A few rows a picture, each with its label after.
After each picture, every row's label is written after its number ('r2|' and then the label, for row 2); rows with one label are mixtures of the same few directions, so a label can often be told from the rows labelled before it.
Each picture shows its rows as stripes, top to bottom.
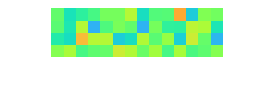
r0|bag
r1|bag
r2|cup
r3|cup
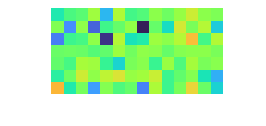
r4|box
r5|bag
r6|box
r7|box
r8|cup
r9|cup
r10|bag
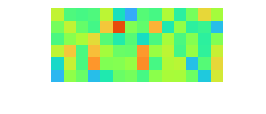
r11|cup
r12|cup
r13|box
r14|bag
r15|bag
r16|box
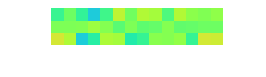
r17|box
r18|box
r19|cup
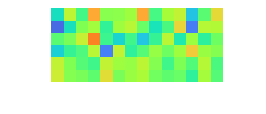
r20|bag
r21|bag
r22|box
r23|box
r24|box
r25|box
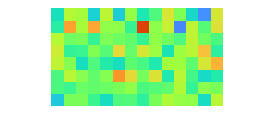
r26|box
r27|bag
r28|bag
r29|box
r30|cup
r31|cup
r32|bag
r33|box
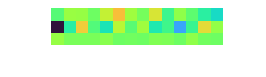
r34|cup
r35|bag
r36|bag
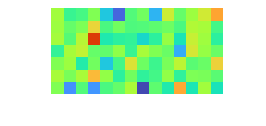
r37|cup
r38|box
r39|box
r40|bag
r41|cup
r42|box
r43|bag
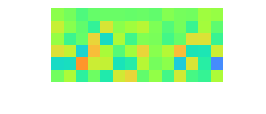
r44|cup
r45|box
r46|box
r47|bag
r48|cup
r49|cup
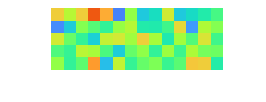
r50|box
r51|bag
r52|box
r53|cup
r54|box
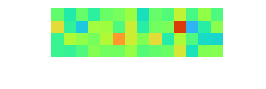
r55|bag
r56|bag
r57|cup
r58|bag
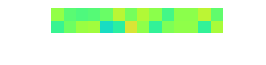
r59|box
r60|cup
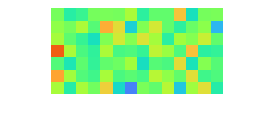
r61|bag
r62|cup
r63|box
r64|bag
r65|bag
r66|bag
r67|cup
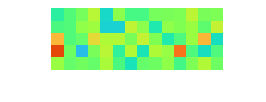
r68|box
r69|cup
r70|box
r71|bag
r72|cup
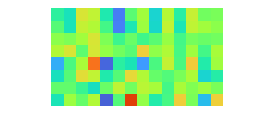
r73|cup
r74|cup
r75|box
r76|bag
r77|box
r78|cup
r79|box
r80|cup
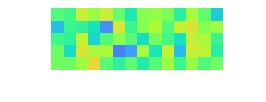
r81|cup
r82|box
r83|bag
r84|cup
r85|box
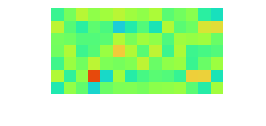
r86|cup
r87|cup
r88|box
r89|cup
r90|bag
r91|box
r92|box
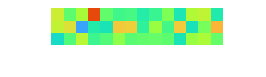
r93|box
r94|cup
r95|bag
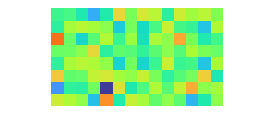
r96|box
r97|box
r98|bag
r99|box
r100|box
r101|box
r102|box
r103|box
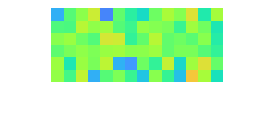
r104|box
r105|cup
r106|cup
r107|cup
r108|cup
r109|bag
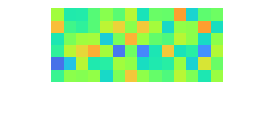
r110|bag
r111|box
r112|cup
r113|box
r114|bag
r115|cup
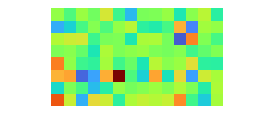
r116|cup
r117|bag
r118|bag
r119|box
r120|bag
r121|cup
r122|box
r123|bag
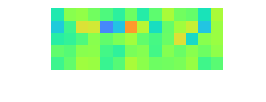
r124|box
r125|cup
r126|bag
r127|cup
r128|cup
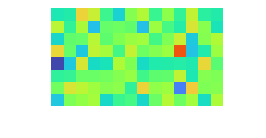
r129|cup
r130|bag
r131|bag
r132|bag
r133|bag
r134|bag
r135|bag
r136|box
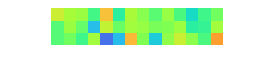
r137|box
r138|box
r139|cup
